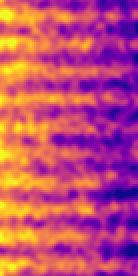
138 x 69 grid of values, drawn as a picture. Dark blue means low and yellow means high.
Average level on the scale: 50%. Stripes: horizontal, repeating 10 times. Slope: up to the left.
